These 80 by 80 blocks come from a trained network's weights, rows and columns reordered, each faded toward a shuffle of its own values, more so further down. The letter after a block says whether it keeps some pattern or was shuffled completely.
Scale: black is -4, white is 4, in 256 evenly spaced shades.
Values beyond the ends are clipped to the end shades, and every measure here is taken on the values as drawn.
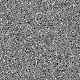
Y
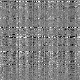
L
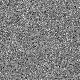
Y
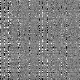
L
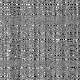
L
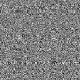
L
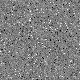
Y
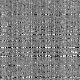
L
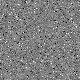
Y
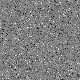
Y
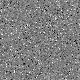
Y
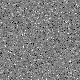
Y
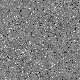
Y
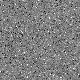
Y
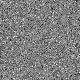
Y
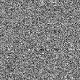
L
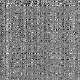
L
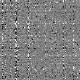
L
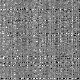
L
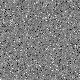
Y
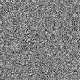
L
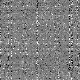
L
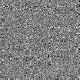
L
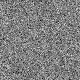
Y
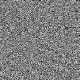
L
